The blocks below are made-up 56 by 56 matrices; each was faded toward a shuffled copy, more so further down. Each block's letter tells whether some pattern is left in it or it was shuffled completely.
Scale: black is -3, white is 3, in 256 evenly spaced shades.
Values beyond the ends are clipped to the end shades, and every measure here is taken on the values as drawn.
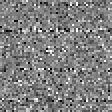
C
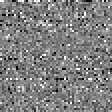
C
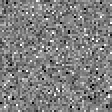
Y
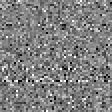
C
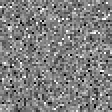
Y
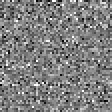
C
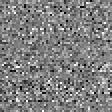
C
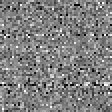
C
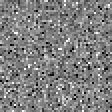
Y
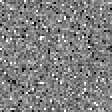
Y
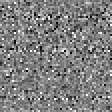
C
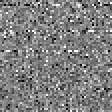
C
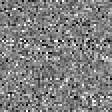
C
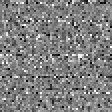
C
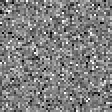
Y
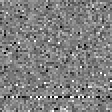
C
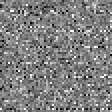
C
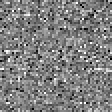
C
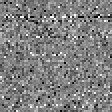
C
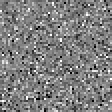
Y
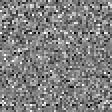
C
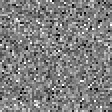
Y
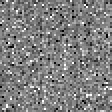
Y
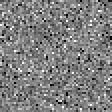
Y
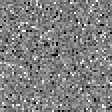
Y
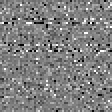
C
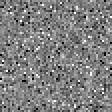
Y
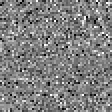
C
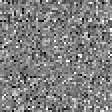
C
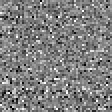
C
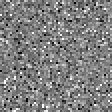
Y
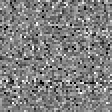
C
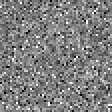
Y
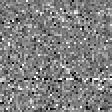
C
